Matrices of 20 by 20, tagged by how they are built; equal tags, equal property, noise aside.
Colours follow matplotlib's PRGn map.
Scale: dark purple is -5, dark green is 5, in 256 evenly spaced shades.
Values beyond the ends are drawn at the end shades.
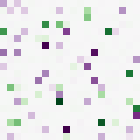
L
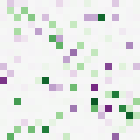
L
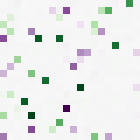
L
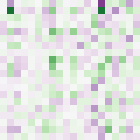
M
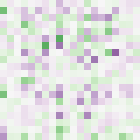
M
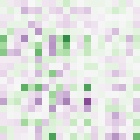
M
